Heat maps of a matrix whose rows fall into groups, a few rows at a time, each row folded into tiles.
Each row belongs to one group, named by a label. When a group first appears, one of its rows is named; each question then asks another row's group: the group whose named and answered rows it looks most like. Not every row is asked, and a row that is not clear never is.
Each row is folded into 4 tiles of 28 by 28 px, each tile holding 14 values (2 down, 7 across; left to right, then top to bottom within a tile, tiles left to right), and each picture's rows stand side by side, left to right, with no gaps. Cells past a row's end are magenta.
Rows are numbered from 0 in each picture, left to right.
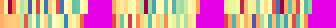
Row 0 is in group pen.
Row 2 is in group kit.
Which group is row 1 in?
pen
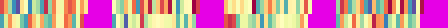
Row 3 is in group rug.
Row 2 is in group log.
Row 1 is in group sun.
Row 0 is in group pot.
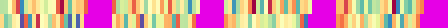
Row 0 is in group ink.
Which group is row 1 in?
kit
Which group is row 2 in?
log
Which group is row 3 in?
pen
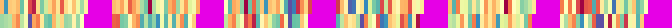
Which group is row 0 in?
ink
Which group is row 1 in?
kit
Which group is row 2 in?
sun
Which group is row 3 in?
pot
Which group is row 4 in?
ink
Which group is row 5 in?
kit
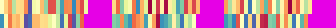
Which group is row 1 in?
sun
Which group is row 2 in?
ink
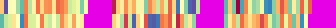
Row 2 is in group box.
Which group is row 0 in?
ink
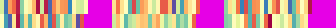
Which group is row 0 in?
ink
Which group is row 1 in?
sun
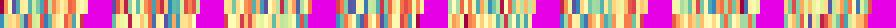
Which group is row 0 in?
pot
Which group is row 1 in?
sun
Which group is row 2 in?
pen
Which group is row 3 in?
pot
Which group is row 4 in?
box
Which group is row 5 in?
pot
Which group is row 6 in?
log
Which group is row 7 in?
rug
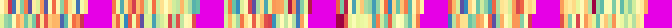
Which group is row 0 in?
rug
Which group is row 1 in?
kit
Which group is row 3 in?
log
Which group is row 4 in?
pot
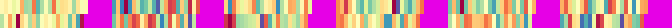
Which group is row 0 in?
box
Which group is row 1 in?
box
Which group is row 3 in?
pen
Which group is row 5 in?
rug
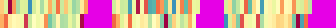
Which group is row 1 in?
log
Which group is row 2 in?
box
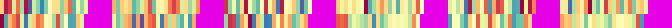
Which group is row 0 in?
rug
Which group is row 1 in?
ink
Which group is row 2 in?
kit
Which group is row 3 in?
log
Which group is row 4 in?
sun
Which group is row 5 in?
log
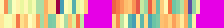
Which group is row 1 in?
kit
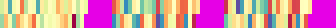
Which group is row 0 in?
box
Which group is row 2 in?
pot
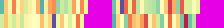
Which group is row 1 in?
box
